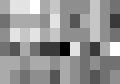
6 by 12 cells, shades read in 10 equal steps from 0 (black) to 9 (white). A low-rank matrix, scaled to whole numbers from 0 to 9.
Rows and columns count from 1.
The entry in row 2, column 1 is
4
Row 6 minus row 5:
0 -1 -1 -1 -1 -2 0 0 0 -2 0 1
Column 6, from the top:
7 8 7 2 5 3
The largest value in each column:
6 8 8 9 6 8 6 8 6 7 6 9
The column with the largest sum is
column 4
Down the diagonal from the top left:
6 6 7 4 6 3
